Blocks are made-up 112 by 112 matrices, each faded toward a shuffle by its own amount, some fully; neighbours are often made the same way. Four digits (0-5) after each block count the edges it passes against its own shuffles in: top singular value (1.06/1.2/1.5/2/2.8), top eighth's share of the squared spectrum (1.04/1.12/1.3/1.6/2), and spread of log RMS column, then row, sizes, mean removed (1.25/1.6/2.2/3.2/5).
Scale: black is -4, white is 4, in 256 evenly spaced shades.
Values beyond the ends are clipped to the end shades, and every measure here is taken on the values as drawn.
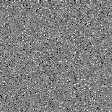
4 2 1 1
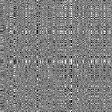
5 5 4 3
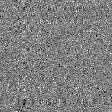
4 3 2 1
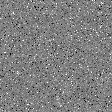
0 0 0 0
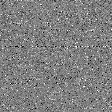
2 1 0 2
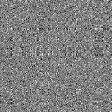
4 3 2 2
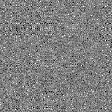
4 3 2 2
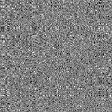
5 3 2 2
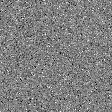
2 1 0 0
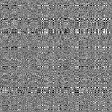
5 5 3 4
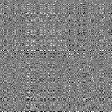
5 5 3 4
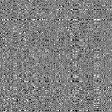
5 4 2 3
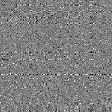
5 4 2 3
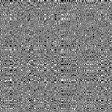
5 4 3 4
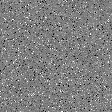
2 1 0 0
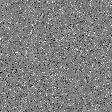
0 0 0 0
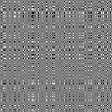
5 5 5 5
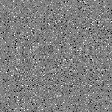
4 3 2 1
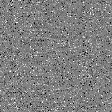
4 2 1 1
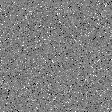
2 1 0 0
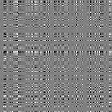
5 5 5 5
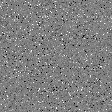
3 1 1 0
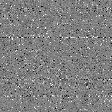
4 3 1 2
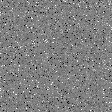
2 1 0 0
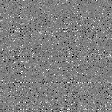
4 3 1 2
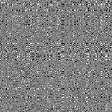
5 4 3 3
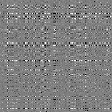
5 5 3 4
